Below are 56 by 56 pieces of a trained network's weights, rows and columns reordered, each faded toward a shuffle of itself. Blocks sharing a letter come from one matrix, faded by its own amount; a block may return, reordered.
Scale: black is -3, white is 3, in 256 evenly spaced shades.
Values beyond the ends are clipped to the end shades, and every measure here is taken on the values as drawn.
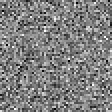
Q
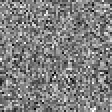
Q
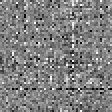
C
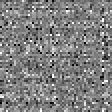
C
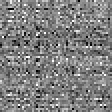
C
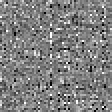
C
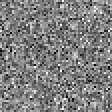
Q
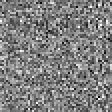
Q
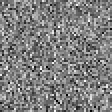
Q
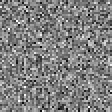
Q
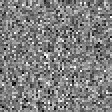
Q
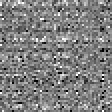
C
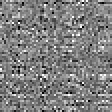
C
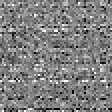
C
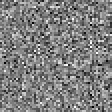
Q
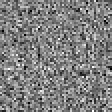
Q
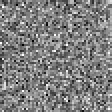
Q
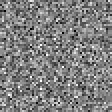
Q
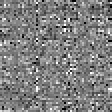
C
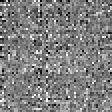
C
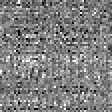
C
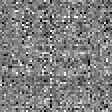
C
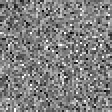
Q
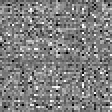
C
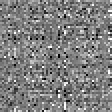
C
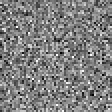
Q
